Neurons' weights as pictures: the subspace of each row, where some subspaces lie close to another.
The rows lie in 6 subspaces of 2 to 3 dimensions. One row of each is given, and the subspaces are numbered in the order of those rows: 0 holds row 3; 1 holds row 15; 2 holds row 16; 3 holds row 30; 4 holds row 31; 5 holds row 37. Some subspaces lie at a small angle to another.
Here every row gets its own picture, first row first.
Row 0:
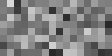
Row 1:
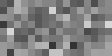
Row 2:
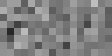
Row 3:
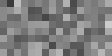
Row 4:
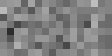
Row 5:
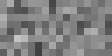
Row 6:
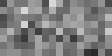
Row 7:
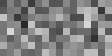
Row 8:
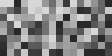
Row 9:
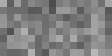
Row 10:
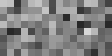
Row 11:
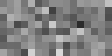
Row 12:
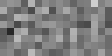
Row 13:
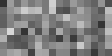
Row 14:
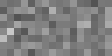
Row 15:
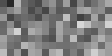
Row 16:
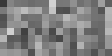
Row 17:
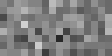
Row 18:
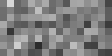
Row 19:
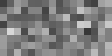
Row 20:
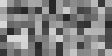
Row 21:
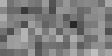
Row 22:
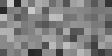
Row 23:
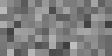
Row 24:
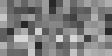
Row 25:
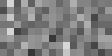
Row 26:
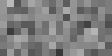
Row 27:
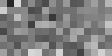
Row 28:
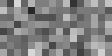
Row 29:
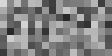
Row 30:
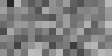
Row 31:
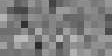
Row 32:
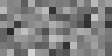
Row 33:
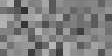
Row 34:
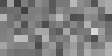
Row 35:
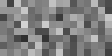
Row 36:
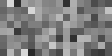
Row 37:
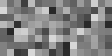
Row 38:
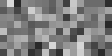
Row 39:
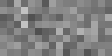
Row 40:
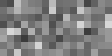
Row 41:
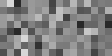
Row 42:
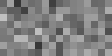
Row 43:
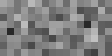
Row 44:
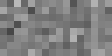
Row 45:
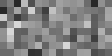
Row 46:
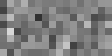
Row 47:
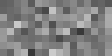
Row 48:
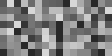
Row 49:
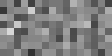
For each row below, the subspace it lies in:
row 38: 0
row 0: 5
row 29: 2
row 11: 5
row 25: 5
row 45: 3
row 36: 4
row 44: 0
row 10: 1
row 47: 5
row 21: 2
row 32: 5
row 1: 5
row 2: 3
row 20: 2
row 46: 5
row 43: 4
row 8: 1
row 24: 4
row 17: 4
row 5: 4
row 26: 4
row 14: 0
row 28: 0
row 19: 1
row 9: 2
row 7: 4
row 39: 2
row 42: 4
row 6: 2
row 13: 2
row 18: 3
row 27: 3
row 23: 5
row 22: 3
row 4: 3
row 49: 0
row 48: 1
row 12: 0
